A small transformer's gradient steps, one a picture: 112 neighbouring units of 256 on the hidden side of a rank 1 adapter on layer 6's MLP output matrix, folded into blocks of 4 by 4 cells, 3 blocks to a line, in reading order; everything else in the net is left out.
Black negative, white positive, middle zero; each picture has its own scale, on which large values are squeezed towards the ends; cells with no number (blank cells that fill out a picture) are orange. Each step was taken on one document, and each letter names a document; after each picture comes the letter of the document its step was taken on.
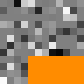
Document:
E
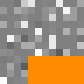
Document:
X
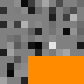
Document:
X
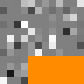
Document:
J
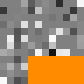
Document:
E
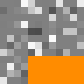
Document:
X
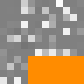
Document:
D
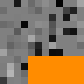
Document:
E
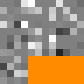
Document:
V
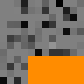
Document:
D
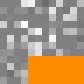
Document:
J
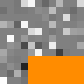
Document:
J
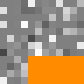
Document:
X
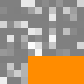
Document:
J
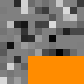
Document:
D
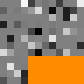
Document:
J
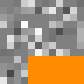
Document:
V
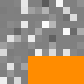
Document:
D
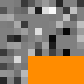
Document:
V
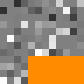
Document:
E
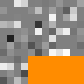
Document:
E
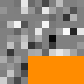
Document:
D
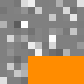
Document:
J
